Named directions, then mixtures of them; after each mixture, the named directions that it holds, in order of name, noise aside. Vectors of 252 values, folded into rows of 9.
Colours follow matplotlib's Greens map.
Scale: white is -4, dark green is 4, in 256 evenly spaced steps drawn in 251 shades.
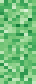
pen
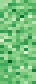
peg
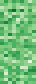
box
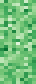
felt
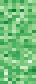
box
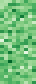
peg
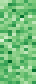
peg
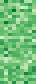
box, felt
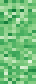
box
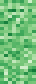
box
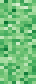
box, felt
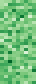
peg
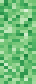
pen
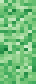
felt, peg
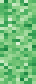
felt, pen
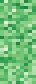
box, felt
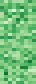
box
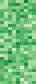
felt, peg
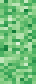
felt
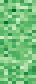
box, felt
